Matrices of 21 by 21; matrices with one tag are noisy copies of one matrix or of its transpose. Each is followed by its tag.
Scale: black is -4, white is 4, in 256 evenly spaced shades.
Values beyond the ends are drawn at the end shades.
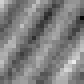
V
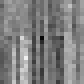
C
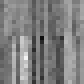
C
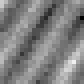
V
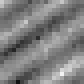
V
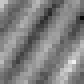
V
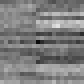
C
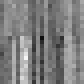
C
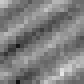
V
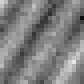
V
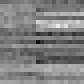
C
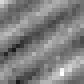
V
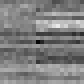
C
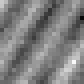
V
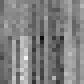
C
